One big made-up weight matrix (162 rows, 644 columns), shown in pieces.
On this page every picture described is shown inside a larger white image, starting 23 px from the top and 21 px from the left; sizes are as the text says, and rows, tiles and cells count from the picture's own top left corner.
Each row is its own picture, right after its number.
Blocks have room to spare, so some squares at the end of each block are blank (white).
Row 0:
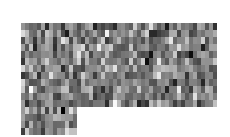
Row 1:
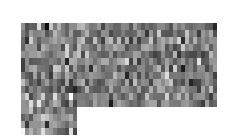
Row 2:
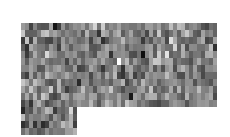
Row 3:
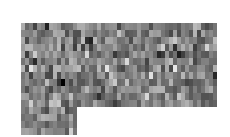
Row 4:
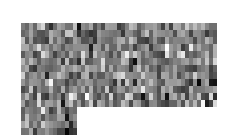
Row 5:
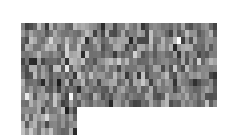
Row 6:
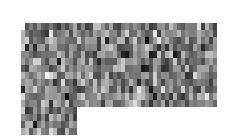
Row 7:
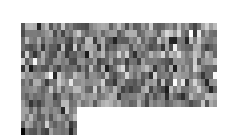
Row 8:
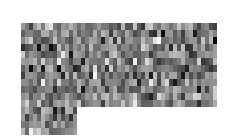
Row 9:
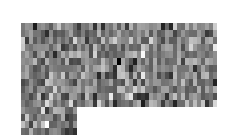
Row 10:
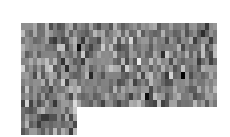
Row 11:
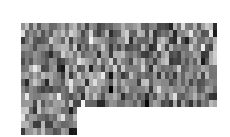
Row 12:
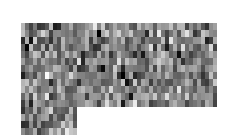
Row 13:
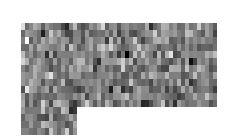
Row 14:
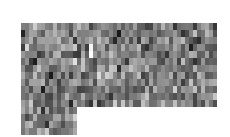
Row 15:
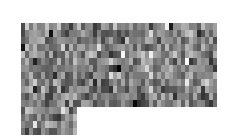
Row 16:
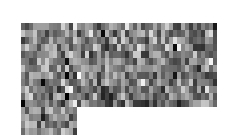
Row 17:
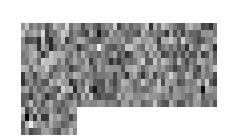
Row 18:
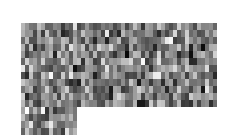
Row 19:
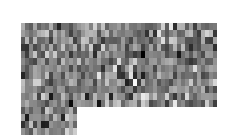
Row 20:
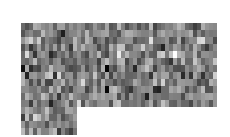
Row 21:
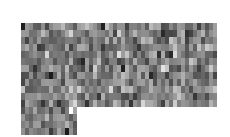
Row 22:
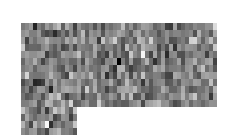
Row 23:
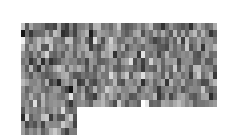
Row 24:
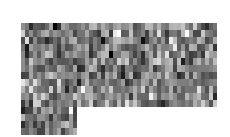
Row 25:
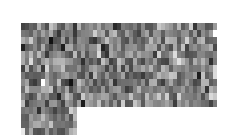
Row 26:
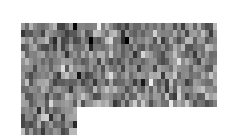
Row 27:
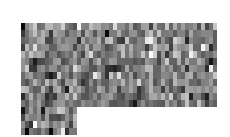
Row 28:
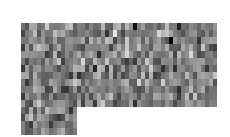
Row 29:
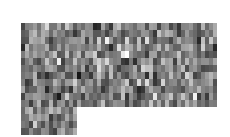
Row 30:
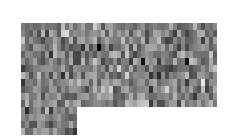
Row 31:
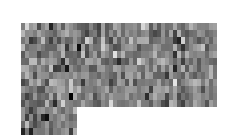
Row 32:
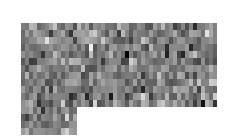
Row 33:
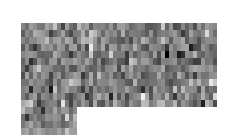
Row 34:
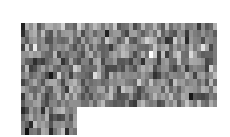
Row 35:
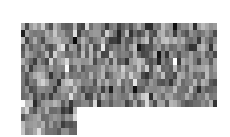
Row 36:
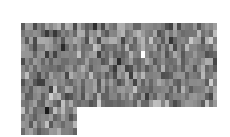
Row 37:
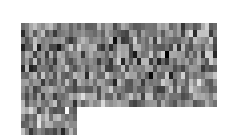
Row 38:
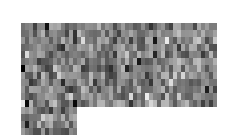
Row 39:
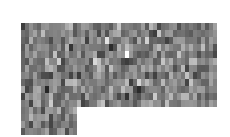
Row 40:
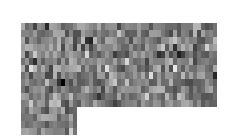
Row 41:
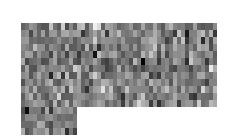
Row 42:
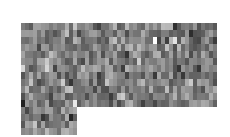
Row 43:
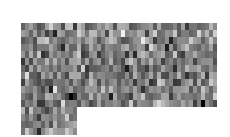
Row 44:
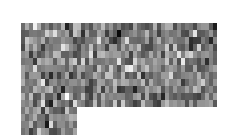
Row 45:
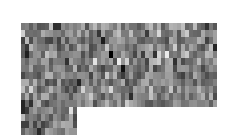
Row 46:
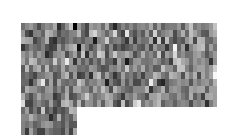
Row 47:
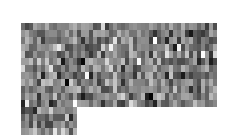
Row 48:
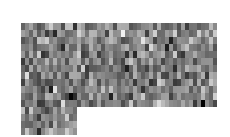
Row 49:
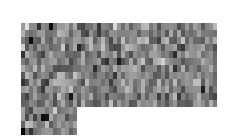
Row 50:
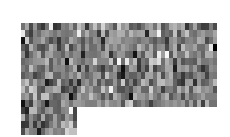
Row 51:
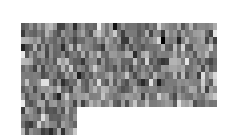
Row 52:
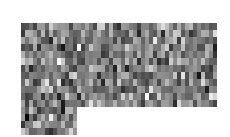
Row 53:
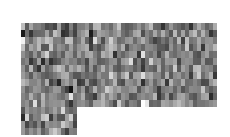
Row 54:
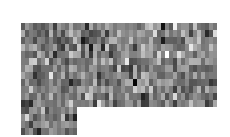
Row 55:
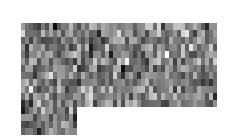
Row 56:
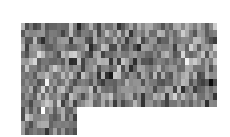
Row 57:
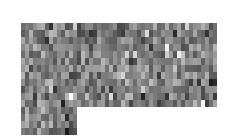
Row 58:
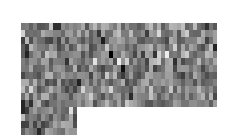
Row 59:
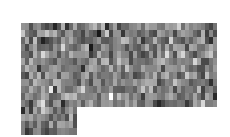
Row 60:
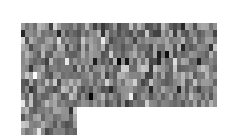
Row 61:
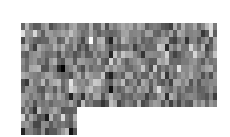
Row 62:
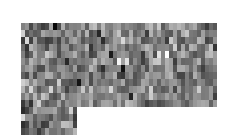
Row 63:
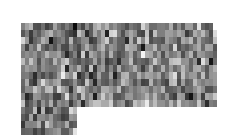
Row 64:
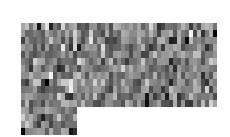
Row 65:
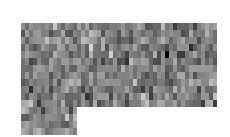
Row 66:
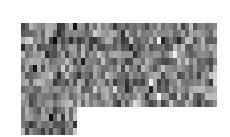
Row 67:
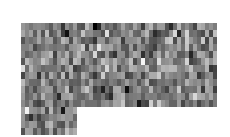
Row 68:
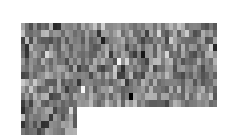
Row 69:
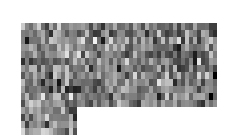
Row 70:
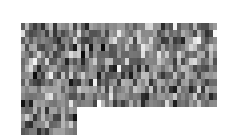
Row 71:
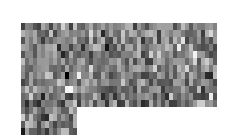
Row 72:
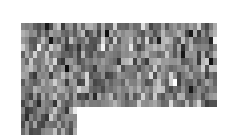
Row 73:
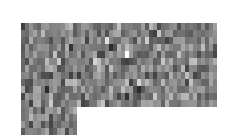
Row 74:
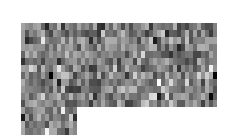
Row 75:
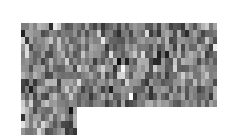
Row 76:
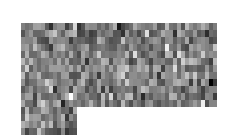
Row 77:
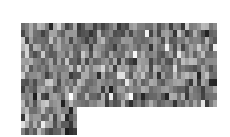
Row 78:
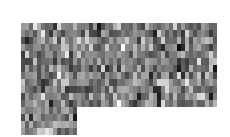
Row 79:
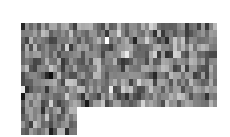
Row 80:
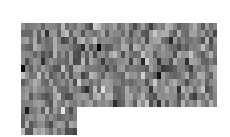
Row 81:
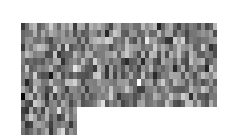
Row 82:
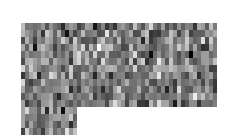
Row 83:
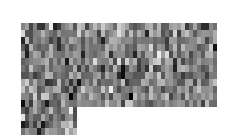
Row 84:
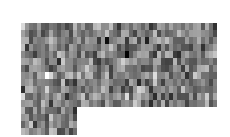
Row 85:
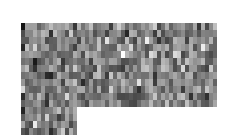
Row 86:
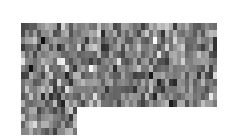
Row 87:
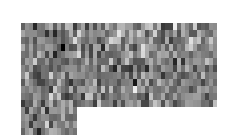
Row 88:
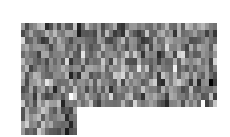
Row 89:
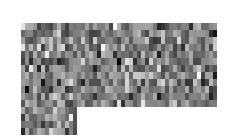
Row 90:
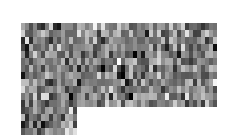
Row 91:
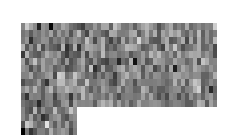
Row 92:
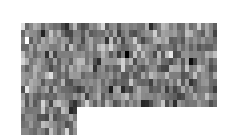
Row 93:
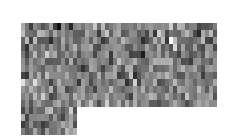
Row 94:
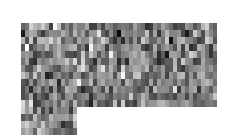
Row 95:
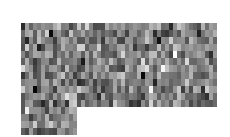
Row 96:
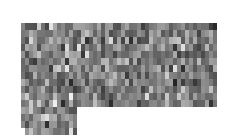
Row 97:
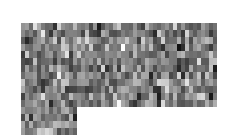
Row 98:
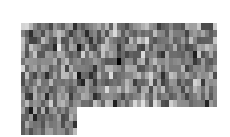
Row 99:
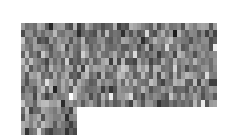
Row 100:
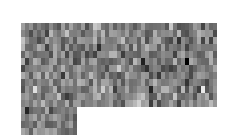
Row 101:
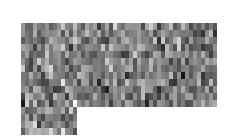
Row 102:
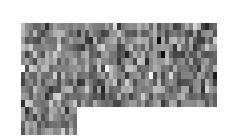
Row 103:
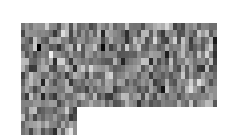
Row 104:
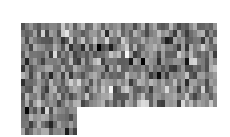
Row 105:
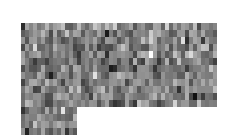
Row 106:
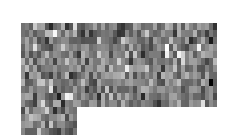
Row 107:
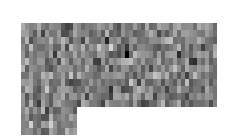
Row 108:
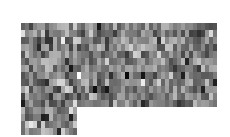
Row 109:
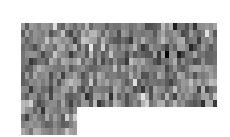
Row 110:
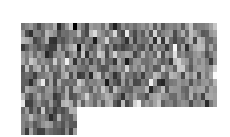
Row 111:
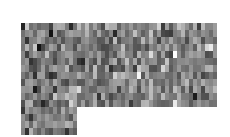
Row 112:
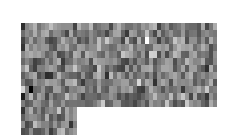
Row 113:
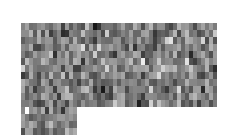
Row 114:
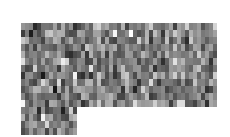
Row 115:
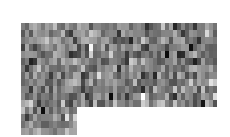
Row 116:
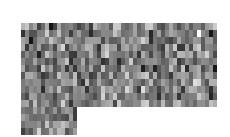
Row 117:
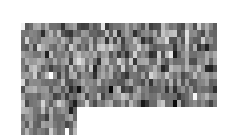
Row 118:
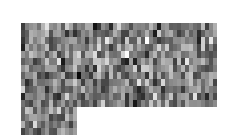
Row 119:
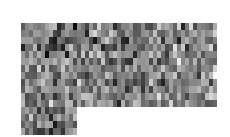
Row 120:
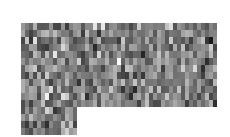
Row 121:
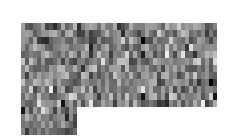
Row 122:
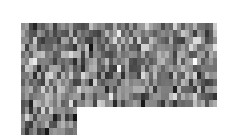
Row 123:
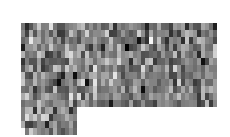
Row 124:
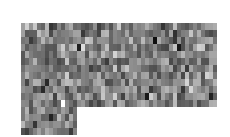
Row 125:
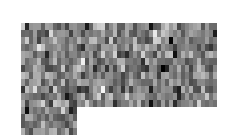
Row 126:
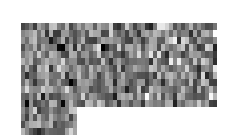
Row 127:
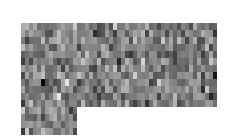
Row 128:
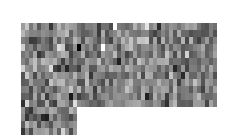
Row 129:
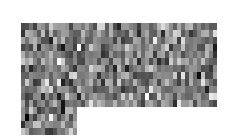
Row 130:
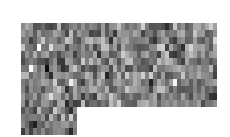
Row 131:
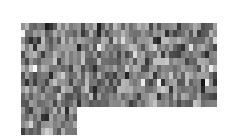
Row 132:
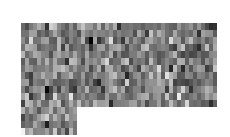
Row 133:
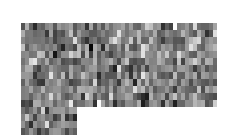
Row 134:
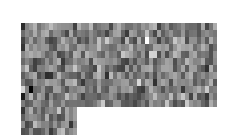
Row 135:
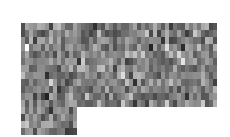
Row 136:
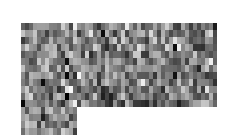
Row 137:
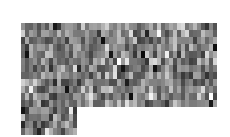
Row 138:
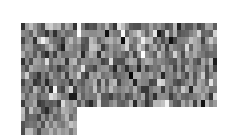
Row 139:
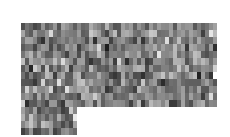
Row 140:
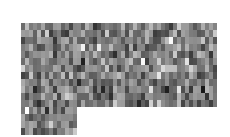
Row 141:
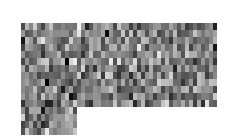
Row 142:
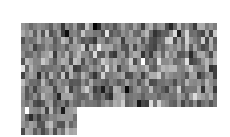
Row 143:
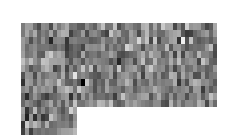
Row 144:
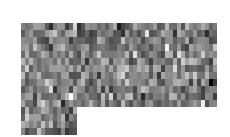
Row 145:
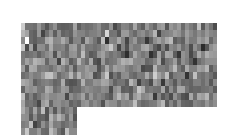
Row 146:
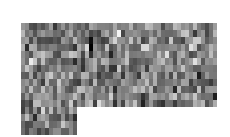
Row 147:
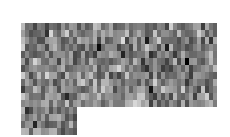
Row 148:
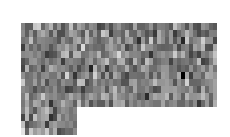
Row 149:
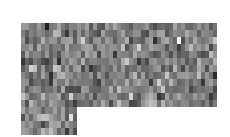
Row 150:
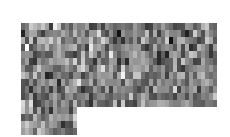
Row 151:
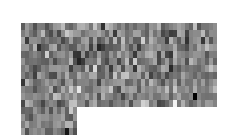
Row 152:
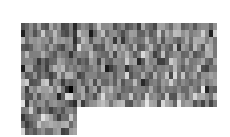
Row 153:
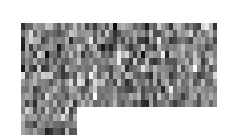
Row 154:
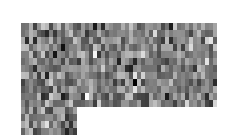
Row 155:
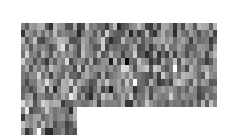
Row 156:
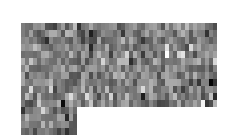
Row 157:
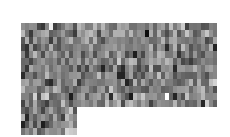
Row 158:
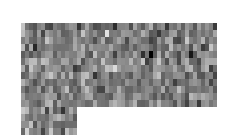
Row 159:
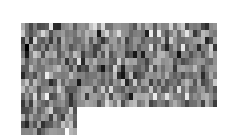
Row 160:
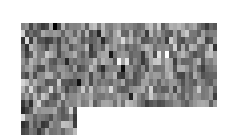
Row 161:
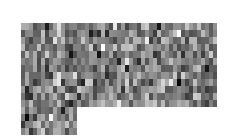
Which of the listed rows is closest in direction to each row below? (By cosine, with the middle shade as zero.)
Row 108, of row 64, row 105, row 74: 64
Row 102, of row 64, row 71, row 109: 71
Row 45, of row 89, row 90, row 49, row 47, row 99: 90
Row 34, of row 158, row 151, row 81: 81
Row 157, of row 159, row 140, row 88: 159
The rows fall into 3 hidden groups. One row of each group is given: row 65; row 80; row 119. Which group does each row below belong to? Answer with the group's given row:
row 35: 65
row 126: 119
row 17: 119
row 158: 80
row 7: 119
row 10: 119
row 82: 80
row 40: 119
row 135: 65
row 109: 65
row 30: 80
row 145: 80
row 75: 65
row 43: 65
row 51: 119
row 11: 119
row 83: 65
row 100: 80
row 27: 80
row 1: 119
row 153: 119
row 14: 65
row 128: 119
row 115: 65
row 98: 119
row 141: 65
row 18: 80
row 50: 65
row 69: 119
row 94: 65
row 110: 119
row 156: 65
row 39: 80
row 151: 80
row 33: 65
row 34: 80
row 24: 65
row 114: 119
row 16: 119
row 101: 119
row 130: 119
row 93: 65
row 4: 65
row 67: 80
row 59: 65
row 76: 65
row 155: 65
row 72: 119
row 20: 119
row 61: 119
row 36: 65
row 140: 80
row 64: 119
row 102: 119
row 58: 65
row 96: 119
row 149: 119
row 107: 80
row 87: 65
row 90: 65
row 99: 65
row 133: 65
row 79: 80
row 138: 65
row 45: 65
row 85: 80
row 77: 65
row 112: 80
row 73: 80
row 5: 119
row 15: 80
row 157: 65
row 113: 80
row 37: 119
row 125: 80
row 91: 119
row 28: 80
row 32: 65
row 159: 65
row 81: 80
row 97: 119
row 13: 80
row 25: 119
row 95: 80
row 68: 65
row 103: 119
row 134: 80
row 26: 119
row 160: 65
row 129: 119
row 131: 119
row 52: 119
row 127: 119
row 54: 65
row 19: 65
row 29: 80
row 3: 119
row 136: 119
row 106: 65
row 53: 119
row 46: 119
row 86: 119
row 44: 65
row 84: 80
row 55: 65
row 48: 65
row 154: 65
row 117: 80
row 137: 65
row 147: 80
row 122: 65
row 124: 119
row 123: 119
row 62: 65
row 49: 119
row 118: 80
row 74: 119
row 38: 119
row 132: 119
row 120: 65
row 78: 119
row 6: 80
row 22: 65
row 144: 65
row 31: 119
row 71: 119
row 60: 65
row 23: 119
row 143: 119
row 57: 65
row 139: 119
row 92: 80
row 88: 65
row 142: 80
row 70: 65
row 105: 80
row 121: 65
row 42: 119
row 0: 80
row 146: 65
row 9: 65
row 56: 65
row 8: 119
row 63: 119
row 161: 119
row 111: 80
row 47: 119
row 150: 65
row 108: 119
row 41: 80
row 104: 80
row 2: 65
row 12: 65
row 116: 119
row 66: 119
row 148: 119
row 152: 119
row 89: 119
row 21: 80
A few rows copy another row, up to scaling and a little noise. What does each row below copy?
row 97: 78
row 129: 52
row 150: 94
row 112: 134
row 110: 46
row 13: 92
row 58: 45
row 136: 16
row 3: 40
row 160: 62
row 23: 53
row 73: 39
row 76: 144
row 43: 48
